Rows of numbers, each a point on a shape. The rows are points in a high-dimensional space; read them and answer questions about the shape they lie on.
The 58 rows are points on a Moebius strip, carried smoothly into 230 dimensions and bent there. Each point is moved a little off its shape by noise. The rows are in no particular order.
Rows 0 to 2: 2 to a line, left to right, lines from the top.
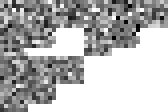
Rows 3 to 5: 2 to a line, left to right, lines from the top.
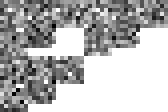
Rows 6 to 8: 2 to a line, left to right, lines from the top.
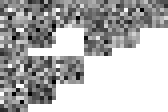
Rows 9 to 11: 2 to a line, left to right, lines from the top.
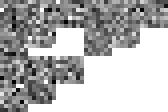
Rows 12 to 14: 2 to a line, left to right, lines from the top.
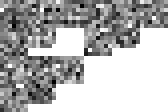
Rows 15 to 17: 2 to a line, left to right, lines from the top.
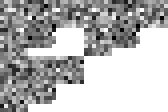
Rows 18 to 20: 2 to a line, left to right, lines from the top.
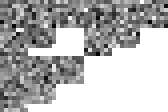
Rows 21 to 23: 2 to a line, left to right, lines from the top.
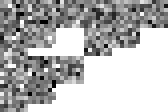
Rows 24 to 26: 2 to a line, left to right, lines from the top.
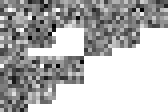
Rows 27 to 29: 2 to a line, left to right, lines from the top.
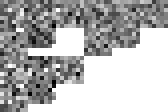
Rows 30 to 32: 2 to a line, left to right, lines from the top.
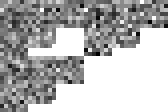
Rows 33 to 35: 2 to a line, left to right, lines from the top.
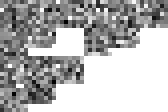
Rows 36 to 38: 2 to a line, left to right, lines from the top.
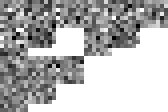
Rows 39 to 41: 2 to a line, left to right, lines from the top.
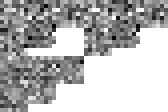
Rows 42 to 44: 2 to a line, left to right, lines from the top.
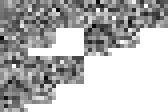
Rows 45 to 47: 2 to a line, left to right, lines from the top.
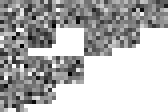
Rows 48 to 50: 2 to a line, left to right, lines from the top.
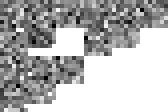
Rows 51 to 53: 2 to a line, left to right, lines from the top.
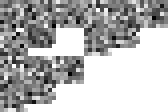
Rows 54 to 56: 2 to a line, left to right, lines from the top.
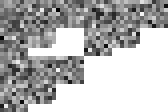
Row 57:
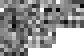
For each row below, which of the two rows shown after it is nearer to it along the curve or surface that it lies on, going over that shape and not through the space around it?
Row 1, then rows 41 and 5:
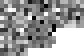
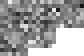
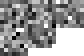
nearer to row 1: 5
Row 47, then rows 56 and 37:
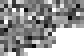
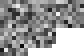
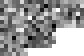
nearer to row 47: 37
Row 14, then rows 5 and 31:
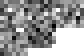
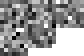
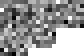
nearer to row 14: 5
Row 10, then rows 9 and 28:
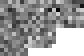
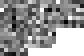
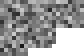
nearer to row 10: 9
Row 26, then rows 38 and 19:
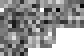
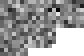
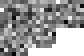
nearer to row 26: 38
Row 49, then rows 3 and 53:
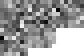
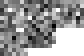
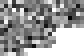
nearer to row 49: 53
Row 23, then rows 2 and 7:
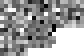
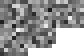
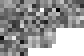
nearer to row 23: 2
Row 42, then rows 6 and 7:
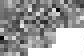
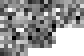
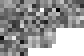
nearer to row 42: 7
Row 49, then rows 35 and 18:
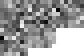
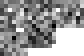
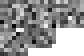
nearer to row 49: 18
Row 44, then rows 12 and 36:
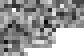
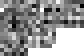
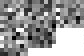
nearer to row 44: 12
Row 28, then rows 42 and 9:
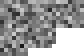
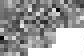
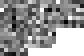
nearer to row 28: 9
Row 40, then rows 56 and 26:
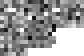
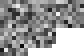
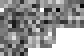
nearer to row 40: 56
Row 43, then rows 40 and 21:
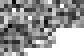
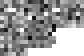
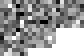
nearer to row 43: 21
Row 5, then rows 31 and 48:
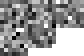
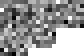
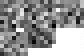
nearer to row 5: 48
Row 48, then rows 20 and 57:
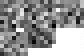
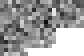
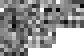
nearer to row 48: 57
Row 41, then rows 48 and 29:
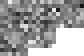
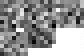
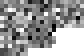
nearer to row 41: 48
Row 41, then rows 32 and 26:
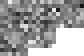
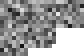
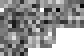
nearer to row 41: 26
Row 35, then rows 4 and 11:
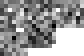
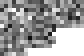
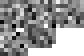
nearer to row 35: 11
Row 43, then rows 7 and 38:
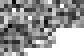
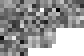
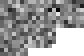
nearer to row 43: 7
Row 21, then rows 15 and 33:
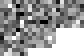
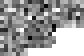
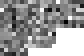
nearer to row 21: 33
